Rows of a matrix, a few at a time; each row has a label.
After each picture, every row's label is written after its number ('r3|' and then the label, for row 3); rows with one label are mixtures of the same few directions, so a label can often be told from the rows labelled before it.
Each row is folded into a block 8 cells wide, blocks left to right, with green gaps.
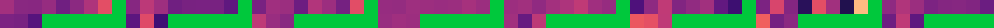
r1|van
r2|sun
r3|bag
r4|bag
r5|sun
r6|van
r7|bag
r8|sun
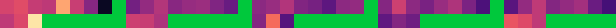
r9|van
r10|van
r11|sun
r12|sun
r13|van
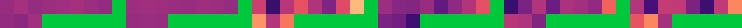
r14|sun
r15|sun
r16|sun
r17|van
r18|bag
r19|sun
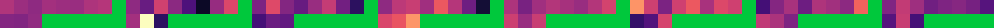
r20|van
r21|sun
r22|sun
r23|van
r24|sun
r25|van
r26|bag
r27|sun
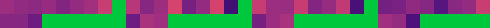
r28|van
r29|bag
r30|bag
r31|van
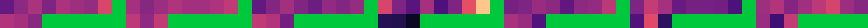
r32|bag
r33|sun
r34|van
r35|van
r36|van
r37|sun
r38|sun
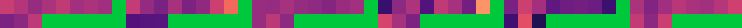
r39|van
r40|van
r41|sun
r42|bag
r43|sun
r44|sun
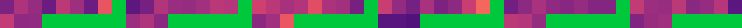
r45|bag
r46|bag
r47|van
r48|van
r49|van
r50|bag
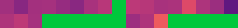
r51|sun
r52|van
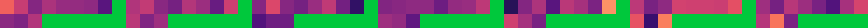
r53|bag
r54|bag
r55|sun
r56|van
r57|bag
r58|sun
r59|sun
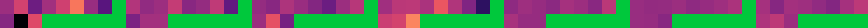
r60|sun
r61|bag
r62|sun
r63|van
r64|bag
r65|van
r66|sun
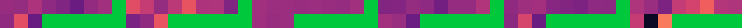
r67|sun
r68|van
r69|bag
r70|van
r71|sun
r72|sun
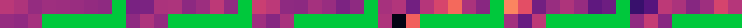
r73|bag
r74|bag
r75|bag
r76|sun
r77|bag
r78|bag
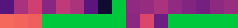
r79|van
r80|sun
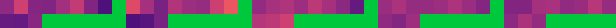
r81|sun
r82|van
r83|van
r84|sun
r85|bag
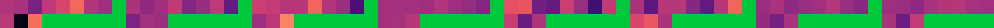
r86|sun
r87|bag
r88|van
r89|van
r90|bag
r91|sun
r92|sun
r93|sun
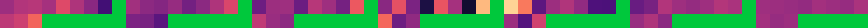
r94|van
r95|van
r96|bag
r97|bag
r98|bag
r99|bag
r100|bag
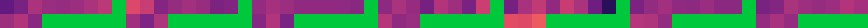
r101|bag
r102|bag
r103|sun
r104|bag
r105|van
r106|van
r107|bag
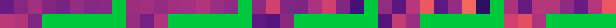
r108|van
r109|sun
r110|sun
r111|bag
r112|sun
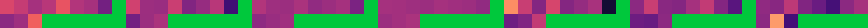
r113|van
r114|bag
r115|bag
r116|van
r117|bag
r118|sun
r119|sun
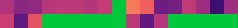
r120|sun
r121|bag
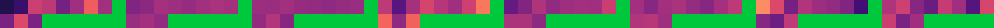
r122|bag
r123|bag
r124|sun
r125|sun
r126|bag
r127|sun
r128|bag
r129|bag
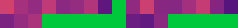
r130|bag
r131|sun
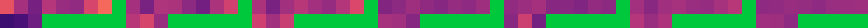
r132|van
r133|sun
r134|sun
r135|van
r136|sun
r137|sun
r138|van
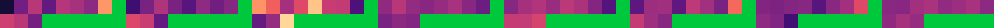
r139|bag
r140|van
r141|van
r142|sun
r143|van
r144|bag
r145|van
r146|bag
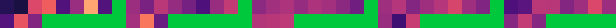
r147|bag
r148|sun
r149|van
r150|sun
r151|bag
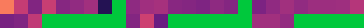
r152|bag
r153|sun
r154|bag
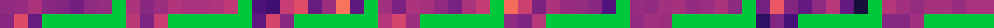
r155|sun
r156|sun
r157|bag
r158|sun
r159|bag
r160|bag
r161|sun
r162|van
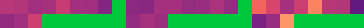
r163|van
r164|bag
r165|van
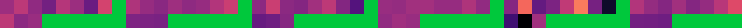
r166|bag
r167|van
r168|sun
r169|bag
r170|sun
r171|van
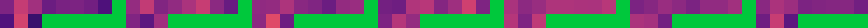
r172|sun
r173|sun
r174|sun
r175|bag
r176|sun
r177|van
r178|sun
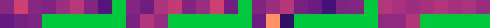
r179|sun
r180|bag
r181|sun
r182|van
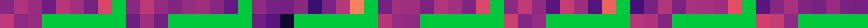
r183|bag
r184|sun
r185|van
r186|bag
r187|bag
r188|bag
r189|van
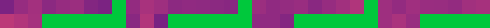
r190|van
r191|sun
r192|van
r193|sun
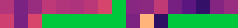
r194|sun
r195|sun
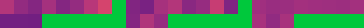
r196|van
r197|bag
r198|sun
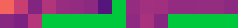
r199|bag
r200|sun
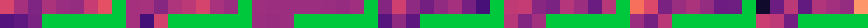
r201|van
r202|sun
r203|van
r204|sun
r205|bag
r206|bag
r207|bag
